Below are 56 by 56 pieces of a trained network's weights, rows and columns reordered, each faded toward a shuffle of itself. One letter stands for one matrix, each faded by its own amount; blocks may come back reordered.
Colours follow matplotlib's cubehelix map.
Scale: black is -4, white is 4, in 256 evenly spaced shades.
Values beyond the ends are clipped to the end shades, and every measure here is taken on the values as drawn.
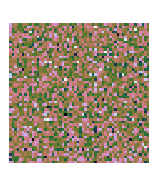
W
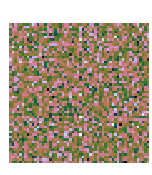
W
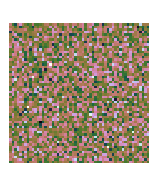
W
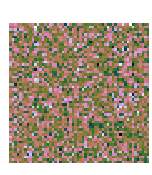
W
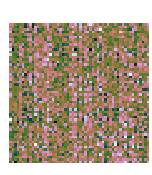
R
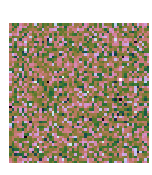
W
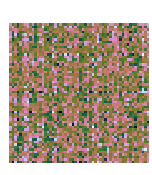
R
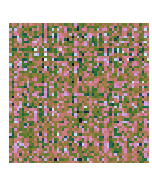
R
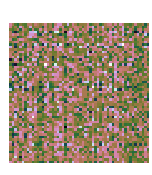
R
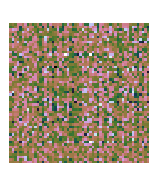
R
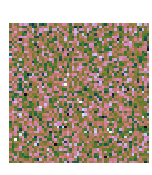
W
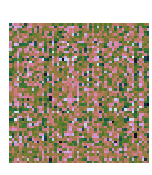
R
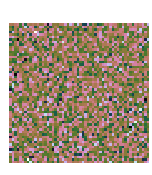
W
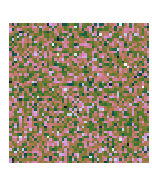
W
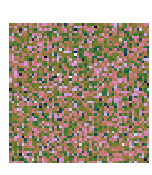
W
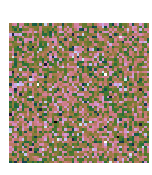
W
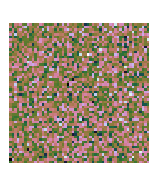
W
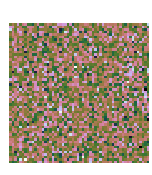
W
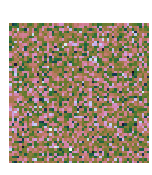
W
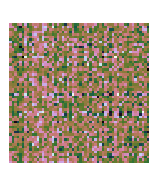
R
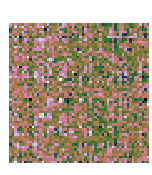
R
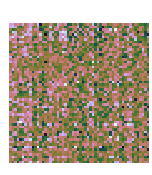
R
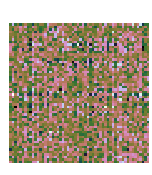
R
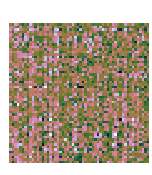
R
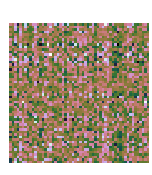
R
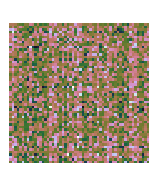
R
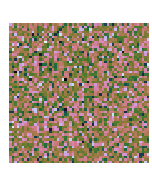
W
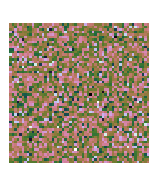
W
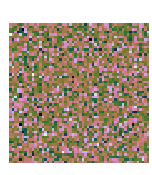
W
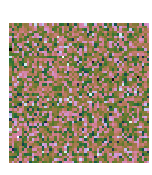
W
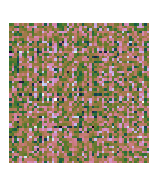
R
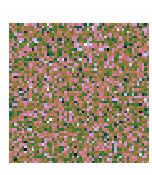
W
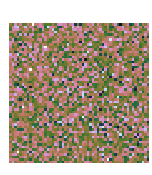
W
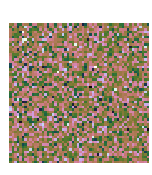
W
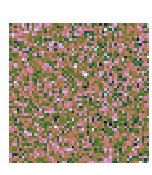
W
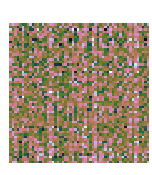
R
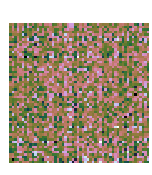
R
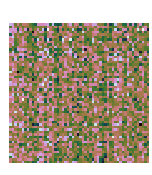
R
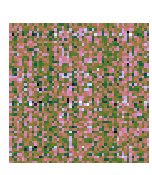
R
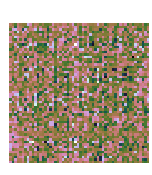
R
